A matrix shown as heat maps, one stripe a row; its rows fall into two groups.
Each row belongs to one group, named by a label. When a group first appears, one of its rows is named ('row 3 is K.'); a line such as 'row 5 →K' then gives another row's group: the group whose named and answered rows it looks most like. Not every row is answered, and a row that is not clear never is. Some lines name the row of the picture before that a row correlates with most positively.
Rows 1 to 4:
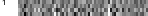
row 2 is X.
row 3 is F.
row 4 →X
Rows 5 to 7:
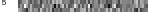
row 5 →F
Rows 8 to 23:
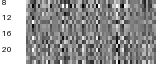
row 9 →X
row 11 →F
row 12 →X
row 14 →X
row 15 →X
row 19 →F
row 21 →F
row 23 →F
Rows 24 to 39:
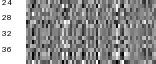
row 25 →X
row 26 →F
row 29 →F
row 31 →X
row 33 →F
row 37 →X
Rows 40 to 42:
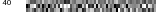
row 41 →F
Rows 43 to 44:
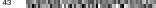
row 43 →F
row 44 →X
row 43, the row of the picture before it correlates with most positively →41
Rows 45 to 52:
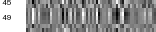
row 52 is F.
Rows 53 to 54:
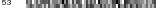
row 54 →F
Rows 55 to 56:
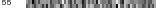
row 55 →X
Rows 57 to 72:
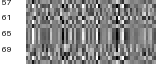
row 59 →F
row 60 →F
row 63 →X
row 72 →X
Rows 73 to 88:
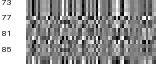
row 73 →X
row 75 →X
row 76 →X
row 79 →X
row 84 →X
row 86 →X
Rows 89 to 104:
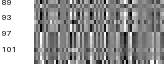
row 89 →X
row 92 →X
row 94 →F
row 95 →X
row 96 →X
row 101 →F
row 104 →F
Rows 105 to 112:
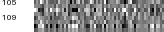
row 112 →F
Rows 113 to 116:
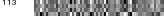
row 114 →F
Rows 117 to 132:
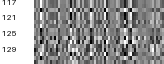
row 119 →X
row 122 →F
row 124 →X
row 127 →X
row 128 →F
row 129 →F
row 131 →X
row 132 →F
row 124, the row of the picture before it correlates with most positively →116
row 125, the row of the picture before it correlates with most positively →116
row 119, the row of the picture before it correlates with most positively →116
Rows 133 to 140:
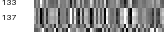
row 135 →X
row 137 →X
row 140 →F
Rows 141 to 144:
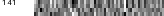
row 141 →F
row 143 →X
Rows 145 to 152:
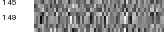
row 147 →F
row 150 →X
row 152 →F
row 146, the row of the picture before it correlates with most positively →144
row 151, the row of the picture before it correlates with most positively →144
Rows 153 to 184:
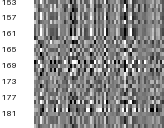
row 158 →F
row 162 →F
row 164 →X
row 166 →X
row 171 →X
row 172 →F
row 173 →F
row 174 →X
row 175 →F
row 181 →X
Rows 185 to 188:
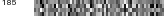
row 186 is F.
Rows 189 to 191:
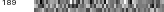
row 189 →X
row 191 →F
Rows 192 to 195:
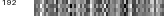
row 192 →F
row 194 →F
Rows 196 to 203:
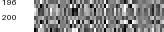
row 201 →X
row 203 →F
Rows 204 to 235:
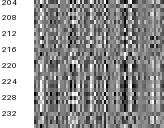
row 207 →F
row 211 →F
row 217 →X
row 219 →F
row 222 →F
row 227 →F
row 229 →F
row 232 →X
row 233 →F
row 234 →F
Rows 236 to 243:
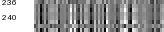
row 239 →X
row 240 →X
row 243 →X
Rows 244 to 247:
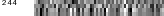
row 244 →F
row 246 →X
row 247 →X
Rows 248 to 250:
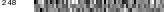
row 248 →F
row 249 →F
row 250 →X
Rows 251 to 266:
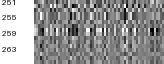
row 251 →F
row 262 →X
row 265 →X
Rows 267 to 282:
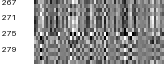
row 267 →F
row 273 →F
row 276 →X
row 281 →X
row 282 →F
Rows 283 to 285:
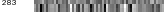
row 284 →X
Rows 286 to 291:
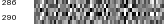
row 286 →F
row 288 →X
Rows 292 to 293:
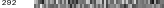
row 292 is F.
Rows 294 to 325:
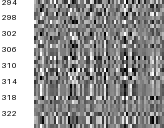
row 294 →F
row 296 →X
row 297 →F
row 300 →F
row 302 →X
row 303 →F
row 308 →F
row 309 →F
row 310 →F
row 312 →F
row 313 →X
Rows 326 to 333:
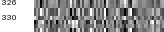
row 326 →X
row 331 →F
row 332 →F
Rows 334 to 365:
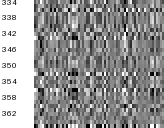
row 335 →F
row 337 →F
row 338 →F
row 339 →F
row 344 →X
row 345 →X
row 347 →X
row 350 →F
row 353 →F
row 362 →X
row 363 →F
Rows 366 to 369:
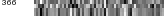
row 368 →X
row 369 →X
